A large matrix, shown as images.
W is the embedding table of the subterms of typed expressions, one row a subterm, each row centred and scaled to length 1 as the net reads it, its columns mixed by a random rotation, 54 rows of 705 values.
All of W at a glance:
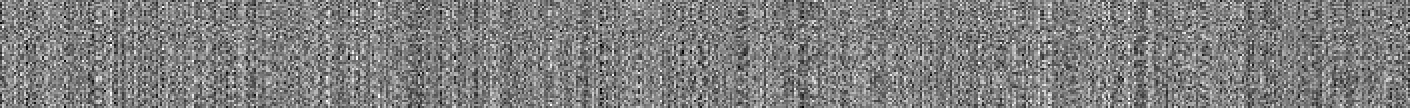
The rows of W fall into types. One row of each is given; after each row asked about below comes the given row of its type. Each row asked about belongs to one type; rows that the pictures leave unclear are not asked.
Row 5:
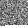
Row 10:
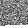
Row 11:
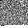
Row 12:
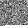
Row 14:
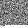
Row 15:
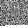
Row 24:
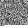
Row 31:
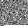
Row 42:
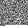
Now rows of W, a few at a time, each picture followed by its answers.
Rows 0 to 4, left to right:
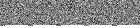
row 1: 42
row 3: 24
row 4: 42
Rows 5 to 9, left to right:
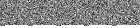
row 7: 5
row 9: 31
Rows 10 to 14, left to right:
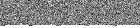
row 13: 14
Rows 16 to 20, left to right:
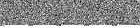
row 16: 24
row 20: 15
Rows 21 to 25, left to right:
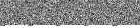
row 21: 10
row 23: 31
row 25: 10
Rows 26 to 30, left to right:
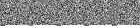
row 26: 10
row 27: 14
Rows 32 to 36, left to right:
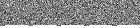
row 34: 5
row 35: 12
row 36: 42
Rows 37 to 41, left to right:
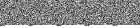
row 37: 31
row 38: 11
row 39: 10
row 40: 10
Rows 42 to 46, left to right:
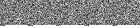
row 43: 42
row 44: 12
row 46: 31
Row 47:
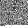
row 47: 42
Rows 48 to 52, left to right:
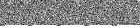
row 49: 31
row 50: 11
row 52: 15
